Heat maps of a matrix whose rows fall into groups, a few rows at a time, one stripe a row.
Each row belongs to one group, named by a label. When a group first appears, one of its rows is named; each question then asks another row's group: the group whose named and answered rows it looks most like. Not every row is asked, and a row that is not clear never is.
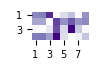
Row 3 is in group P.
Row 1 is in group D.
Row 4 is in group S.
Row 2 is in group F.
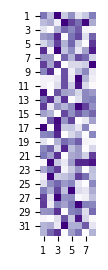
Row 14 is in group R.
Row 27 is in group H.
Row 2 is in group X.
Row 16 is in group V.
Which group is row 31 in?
X
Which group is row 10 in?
P
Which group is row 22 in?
F
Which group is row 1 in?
H
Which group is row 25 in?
V
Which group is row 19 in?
P
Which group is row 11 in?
P
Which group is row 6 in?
H
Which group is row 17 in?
H
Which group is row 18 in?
D
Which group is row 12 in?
H
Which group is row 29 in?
D
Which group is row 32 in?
D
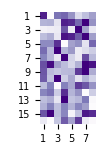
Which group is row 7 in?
X
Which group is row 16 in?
P
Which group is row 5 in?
D
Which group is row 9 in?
R
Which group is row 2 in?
X
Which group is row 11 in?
F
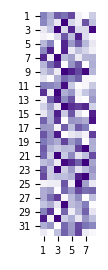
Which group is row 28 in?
X
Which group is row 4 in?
P
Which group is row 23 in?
H
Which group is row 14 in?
X
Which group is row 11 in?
S
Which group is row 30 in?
H
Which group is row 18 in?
D
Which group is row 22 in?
X
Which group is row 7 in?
H
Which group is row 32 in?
P
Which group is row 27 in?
D
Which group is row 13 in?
V
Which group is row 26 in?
F
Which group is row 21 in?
H
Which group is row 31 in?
F
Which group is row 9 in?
X
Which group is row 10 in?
P
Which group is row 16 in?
D
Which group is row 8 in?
D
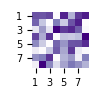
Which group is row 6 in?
P
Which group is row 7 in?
D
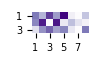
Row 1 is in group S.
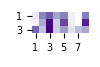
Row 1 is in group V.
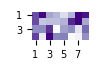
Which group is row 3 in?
D
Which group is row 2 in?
R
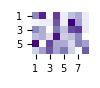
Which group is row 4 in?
X
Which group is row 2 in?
P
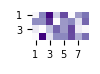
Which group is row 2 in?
D
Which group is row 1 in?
V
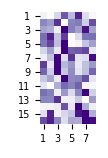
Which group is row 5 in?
S
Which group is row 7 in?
V
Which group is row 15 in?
F
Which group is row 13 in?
D
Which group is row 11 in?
P
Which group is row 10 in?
X
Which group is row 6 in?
X
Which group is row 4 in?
S
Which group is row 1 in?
P
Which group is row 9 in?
H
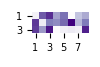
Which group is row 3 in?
D
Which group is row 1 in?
V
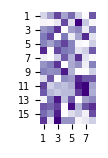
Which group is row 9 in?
S
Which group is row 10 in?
F
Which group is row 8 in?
D
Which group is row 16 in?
H
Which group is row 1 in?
V
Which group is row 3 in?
D
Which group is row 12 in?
R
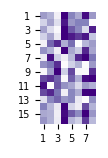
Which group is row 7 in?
F
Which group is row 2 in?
X
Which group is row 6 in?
X
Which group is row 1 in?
X
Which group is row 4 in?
X
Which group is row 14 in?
X
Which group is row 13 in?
V
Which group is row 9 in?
V
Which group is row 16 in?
X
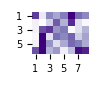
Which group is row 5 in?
F
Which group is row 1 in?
R
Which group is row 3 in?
V
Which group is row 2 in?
P
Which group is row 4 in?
F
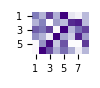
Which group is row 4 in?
X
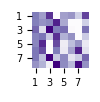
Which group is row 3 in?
H
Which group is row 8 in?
X
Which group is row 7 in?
H
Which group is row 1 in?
D
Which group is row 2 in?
S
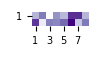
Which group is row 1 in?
F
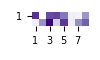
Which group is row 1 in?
H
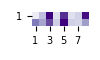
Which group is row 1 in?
V
